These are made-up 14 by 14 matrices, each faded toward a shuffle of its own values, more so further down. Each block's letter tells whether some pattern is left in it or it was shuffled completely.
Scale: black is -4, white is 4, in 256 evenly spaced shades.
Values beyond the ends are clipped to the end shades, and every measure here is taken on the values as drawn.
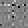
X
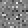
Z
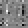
X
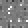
Z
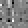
X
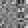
X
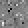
Z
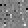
Z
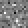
Z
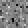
Z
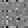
X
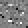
Z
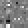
X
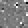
Z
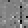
X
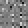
X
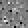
Z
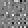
X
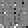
X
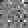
X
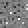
Z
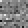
X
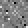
Z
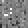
Z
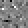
Z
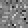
Z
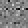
X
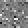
Z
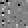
X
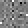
X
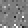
X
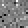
Z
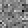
X
